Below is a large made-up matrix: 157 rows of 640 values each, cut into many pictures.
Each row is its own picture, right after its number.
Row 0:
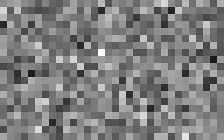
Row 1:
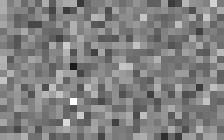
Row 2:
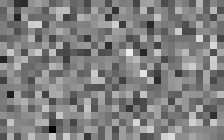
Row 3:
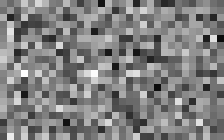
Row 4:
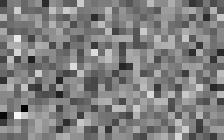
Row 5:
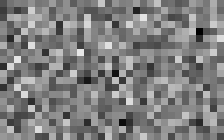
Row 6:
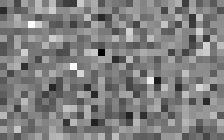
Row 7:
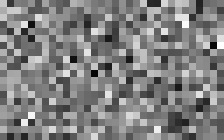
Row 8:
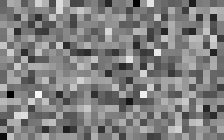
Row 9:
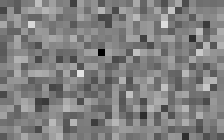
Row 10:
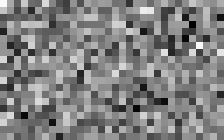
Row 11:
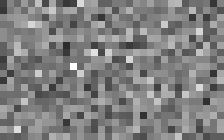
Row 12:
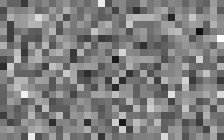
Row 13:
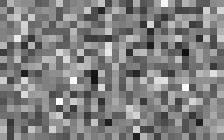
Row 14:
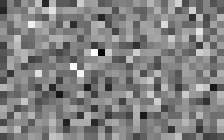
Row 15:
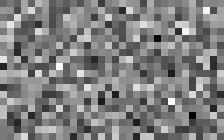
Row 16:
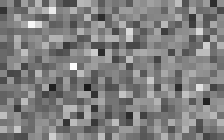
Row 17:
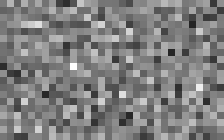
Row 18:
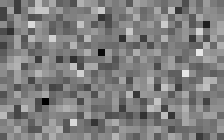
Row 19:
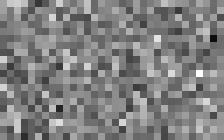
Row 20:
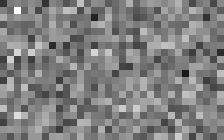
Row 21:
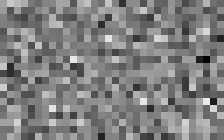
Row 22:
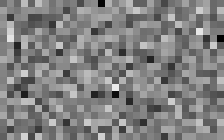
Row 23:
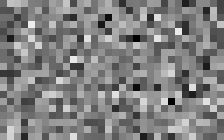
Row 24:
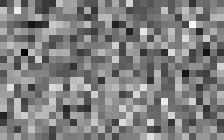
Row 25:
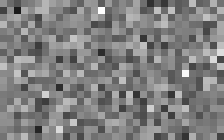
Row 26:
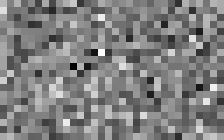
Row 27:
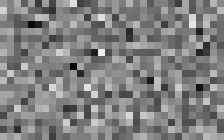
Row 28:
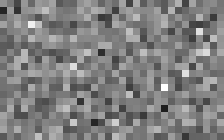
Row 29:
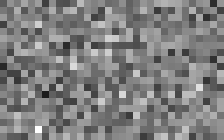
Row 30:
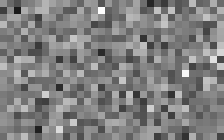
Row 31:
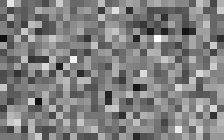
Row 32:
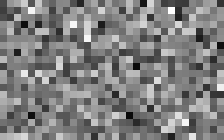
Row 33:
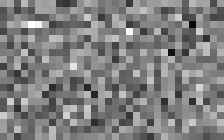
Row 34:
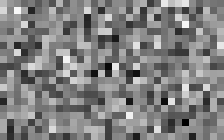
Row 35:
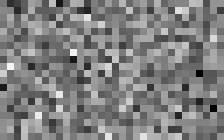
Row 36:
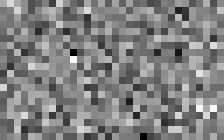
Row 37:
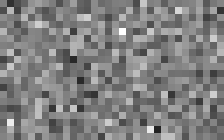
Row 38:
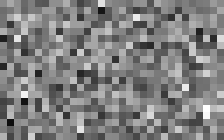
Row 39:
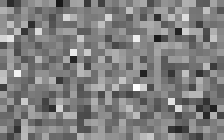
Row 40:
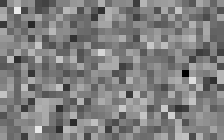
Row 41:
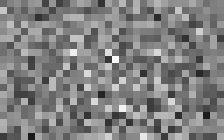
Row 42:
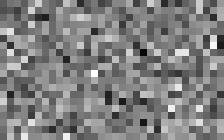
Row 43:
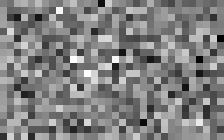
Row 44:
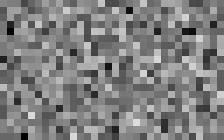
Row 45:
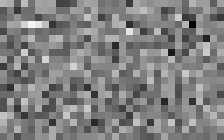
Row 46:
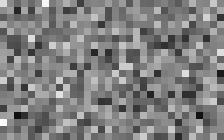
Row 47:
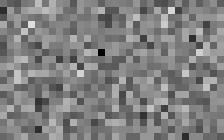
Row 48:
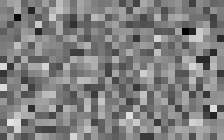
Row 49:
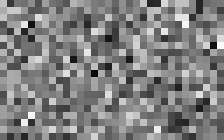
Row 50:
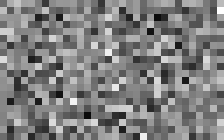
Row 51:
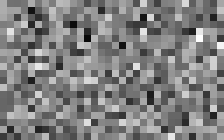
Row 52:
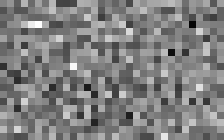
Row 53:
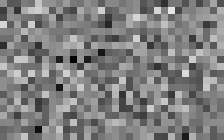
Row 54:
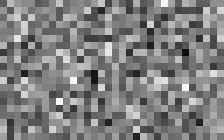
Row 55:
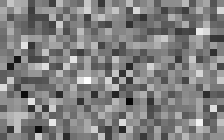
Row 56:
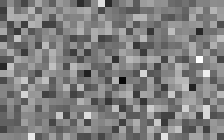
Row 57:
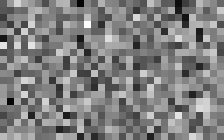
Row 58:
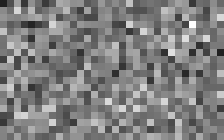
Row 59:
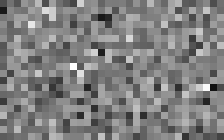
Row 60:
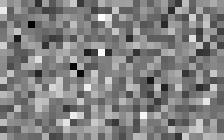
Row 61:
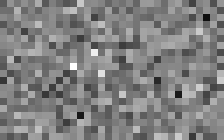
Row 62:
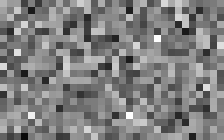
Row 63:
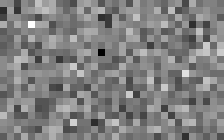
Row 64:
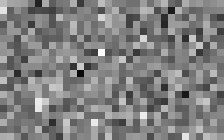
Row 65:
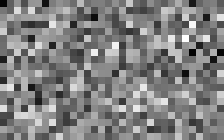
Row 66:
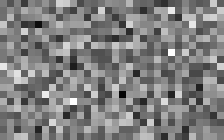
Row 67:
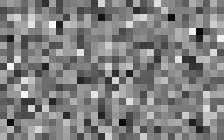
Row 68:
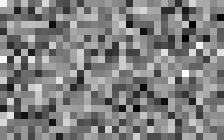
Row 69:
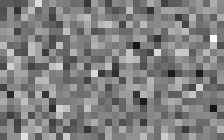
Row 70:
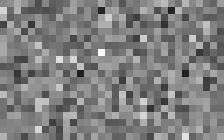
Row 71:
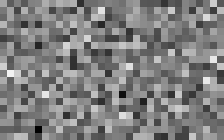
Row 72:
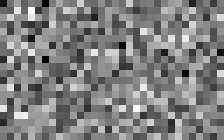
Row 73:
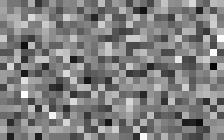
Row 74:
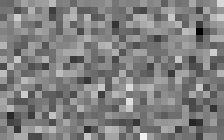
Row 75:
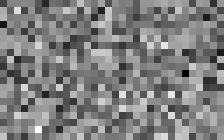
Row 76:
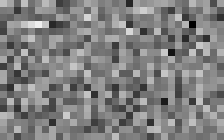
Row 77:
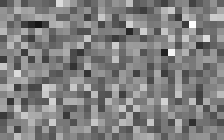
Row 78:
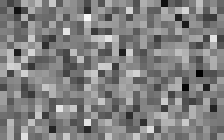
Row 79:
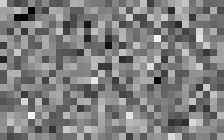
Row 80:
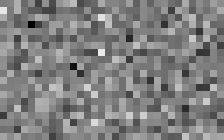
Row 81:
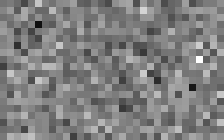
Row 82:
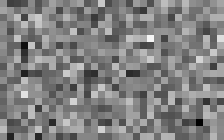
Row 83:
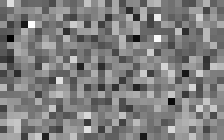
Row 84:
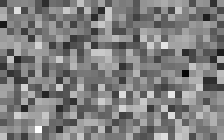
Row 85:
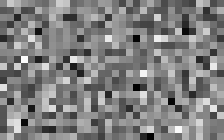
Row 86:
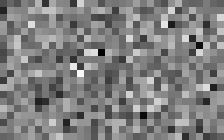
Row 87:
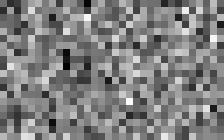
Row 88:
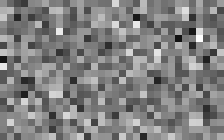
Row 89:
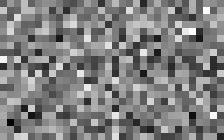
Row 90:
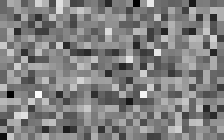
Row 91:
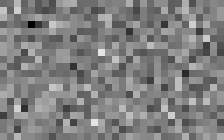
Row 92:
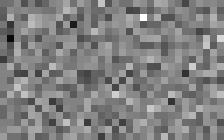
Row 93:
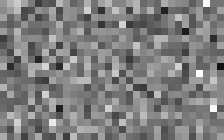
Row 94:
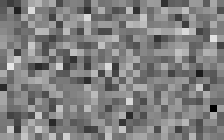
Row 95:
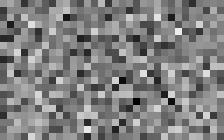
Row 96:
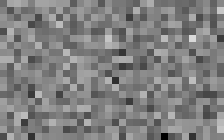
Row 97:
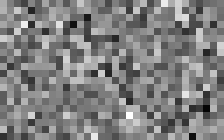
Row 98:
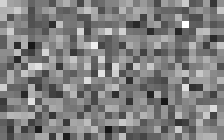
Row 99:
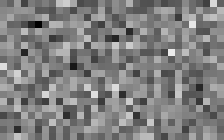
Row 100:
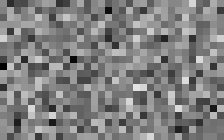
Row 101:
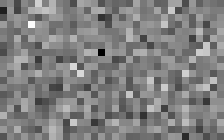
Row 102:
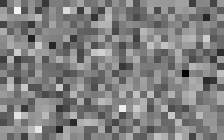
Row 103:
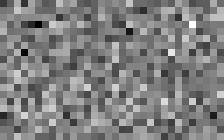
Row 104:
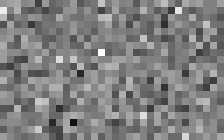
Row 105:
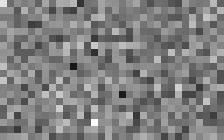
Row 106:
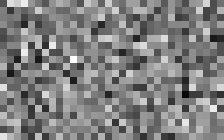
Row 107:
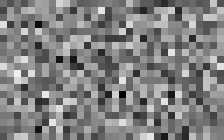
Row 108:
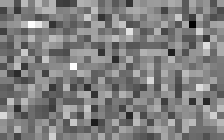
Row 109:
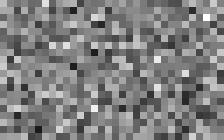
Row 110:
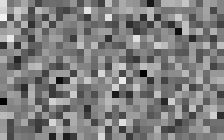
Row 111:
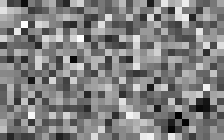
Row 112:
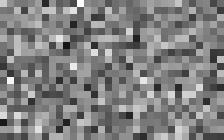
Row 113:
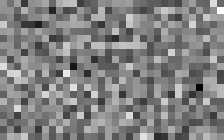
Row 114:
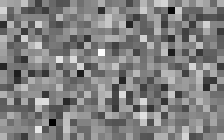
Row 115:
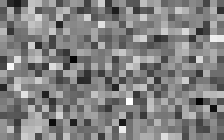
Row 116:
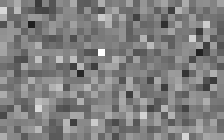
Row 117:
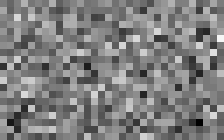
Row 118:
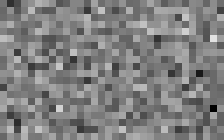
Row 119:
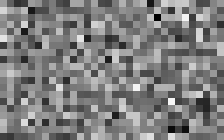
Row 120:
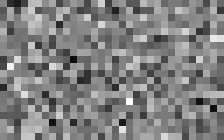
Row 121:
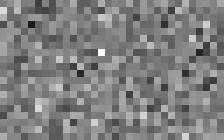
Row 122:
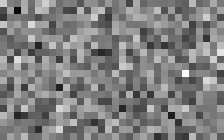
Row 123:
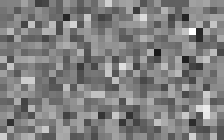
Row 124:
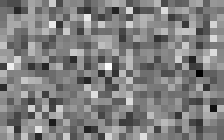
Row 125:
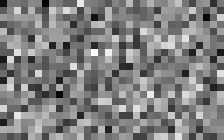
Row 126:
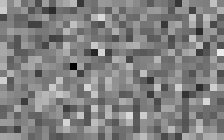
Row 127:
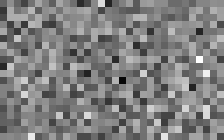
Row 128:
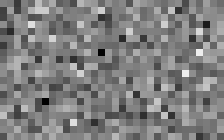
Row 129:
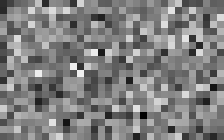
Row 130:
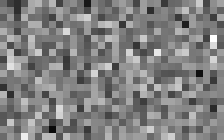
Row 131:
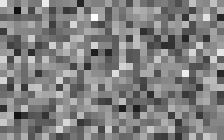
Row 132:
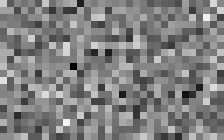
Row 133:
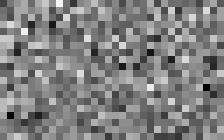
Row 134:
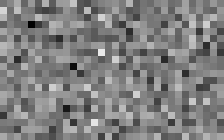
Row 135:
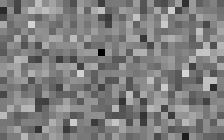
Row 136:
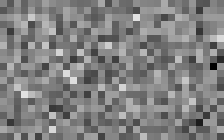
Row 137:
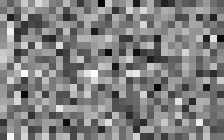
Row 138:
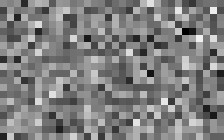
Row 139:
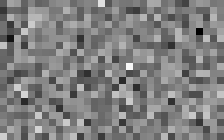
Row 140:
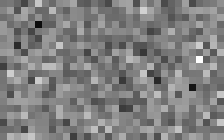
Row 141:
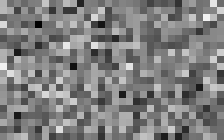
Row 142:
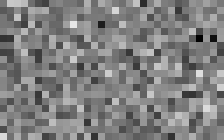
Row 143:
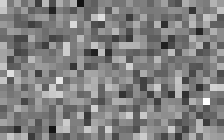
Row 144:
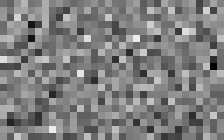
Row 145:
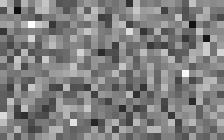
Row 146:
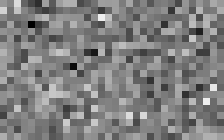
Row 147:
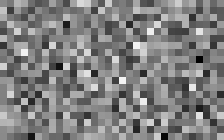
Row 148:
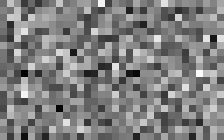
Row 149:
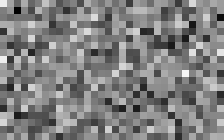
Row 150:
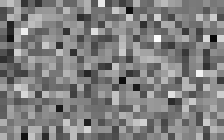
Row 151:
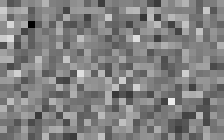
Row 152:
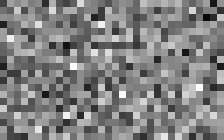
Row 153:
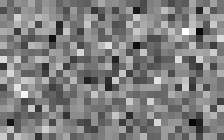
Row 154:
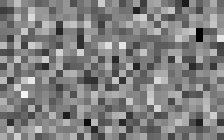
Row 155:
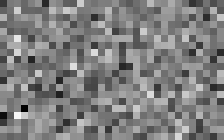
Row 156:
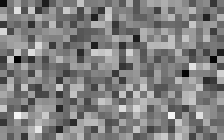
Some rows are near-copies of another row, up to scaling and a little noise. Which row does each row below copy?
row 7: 49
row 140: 81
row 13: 54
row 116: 121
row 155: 4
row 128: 18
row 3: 137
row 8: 90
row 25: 30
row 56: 127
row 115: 120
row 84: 75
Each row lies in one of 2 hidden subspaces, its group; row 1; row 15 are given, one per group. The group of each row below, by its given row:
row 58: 1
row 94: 15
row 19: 15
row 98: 15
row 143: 1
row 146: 1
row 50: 15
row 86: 1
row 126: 1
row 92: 15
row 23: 15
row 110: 15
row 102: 1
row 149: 1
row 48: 15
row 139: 15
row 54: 15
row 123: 15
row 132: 1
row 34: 15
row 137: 15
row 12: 15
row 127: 15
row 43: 15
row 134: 1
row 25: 1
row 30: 1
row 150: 15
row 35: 15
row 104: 1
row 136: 15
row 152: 1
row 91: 1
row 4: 1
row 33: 1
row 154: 15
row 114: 1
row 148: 15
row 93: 15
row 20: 1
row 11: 1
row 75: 1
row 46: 1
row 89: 15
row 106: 15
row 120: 15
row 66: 1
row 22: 15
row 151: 15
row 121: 1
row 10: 1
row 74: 15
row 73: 15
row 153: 15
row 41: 15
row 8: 15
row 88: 15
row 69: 15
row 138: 15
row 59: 1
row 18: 1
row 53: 1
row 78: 15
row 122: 1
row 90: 15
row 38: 15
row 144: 15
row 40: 1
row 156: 1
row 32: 15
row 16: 1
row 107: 1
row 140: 15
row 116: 1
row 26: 1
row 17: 1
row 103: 1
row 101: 1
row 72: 1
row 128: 1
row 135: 1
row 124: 15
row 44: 15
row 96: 15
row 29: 1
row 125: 1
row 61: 1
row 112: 1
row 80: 1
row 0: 1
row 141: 1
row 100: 15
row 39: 15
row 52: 1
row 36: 15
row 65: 1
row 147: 15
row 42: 15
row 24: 1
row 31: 15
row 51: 15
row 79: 15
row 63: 1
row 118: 15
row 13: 15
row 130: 15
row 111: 15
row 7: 15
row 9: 1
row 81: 15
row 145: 1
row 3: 15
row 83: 15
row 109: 1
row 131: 1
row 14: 1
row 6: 1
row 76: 1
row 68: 1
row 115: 15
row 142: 15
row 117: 15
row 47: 1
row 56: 15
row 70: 1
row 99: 1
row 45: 1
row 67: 15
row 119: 15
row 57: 15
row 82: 15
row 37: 15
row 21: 15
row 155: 1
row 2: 15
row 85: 15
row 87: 15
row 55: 15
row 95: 15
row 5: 15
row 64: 1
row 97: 15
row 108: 1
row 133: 15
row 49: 15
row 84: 1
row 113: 1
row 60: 1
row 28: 1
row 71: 1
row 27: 1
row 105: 1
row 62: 15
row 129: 1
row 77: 1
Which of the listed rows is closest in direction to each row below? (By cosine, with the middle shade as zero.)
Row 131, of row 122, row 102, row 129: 122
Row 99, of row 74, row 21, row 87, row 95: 74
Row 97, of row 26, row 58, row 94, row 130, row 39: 39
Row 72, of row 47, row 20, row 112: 20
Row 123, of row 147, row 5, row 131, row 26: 5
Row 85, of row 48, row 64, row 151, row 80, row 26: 48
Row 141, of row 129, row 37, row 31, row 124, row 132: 132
